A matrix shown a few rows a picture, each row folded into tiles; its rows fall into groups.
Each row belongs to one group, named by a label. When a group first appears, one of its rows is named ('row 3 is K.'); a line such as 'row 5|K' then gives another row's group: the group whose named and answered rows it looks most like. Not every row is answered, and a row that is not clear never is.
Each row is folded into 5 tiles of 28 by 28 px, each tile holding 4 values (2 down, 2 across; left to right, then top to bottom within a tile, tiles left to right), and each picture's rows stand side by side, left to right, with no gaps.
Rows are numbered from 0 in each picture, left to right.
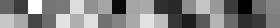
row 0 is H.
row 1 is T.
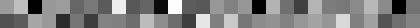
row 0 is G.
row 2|H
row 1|H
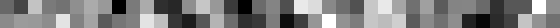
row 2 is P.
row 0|H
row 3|G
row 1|T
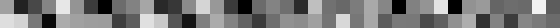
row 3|G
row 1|T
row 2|H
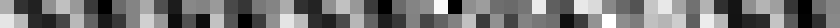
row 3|G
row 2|T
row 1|T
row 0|T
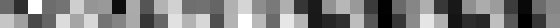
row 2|T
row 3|T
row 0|H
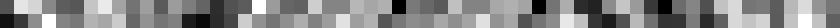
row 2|H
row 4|T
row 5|P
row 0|P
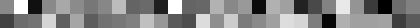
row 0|G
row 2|T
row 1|H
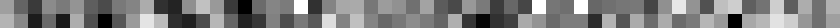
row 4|G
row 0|T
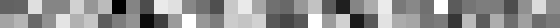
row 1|P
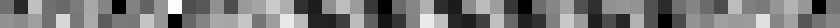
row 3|T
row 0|H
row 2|T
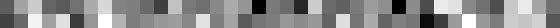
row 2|H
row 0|P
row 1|H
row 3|P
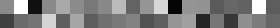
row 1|G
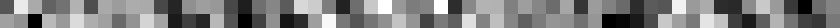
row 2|P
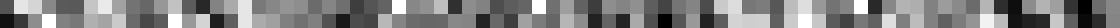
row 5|P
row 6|G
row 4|T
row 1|P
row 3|G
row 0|P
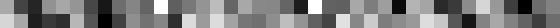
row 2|H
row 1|G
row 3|T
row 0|T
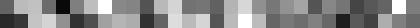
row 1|P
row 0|P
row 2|G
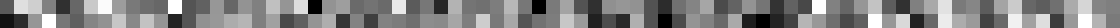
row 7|P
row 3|H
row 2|G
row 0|P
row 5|G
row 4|T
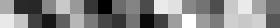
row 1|P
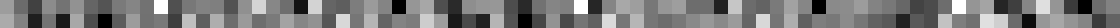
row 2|H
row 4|G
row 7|T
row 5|H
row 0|T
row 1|G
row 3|T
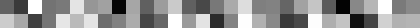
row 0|H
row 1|P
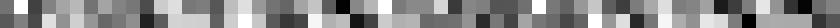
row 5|T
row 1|P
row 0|G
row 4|P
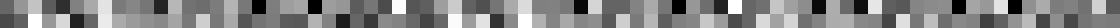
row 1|H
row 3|P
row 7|G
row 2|G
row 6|H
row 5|H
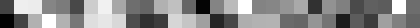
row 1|P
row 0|P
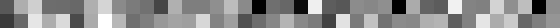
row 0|P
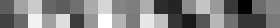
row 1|T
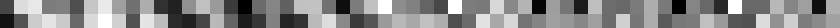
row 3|H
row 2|P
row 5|H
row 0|P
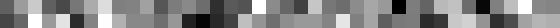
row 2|H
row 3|P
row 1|G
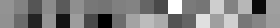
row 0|T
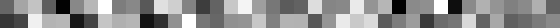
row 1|P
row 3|G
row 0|P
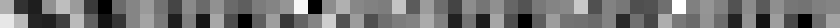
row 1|T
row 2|G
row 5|T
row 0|T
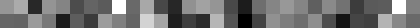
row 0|G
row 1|T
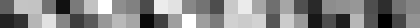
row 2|T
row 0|P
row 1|P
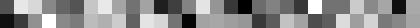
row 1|T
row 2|H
